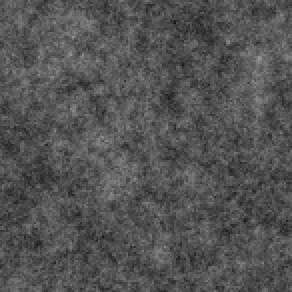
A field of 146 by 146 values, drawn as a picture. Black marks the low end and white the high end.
The values follow a bell shape. No regular stripes run through it. Neither half mirrors the other. There is no overall slope. Overall the values sit about 30% of the way up the scale. No single row or column stands out from its neighbours. The field is mottled with small blotches.
